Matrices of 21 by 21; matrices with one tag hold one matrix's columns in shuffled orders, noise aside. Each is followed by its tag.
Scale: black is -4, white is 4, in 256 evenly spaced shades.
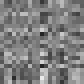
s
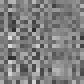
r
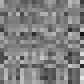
s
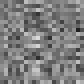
r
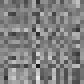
s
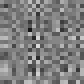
r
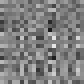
r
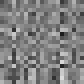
s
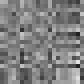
s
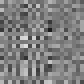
r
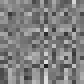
s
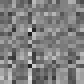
s
